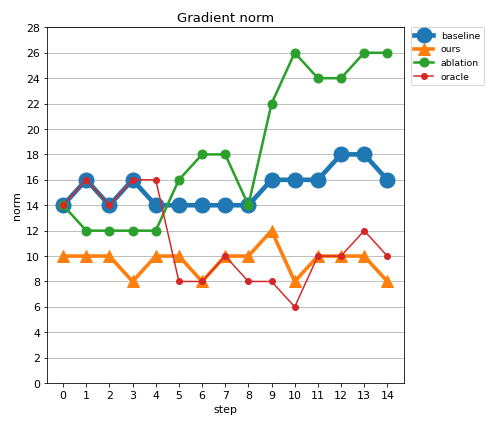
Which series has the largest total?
ablation
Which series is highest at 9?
ablation
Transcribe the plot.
Title: Gradient norm
x-axis: step, ticks 0 1 2 3 4 5 6 7 8 9 10 11 12 13 14
y-axis: norm, ticks 0 2 4 6 8 10 12 14 16 18 20 22 24 26 28
Legend: baseline, ours, ablation, oracle
Values:
baseline: 14 16 14 16 14 14 14 14 14 16 16 16 18 18 16
ours: 10 10 10 8 10 10 8 10 10 12 8 10 10 10 8
ablation: 14 12 12 12 12 16 18 18 14 22 26 24 24 26 26
oracle: 14 16 14 16 16 8 8 10 8 8 6 10 10 12 10
